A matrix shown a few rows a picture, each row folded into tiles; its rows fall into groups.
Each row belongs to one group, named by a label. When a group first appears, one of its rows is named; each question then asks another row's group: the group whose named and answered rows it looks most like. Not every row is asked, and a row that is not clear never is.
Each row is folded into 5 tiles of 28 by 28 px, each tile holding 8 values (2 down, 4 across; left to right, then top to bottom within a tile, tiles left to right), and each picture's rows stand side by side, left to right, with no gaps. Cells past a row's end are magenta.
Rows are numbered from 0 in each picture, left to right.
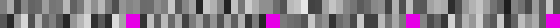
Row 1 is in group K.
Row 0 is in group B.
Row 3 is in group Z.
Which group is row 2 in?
Z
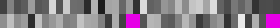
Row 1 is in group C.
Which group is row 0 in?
K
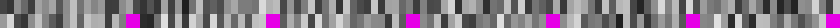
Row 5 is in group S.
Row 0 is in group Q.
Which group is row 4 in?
Z
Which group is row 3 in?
S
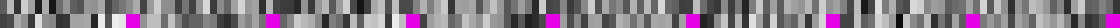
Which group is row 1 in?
Z
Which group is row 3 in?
C
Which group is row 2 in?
B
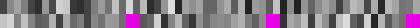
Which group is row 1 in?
S
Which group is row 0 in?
Z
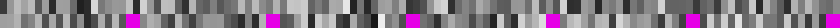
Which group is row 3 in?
Z
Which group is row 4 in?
S
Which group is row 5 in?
K
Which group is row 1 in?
S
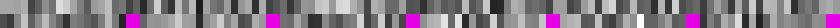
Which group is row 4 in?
S
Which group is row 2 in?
C
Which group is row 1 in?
Q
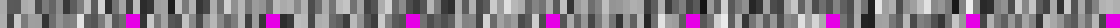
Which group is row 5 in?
B
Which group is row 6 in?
Q
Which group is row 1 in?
Q
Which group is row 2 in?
C
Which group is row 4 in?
C
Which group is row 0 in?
S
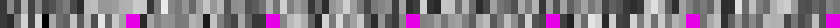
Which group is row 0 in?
B
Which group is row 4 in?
B
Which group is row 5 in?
Q
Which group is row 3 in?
S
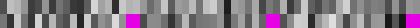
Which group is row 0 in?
B
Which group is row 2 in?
C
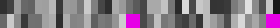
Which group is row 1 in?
Z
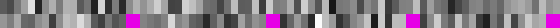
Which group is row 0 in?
S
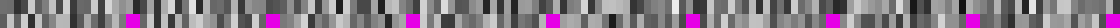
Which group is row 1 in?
K
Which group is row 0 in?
K
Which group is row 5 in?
K
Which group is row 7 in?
Q
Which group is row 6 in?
Z
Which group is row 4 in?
Z
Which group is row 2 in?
K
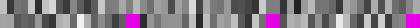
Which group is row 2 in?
K
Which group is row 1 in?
Q
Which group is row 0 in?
S
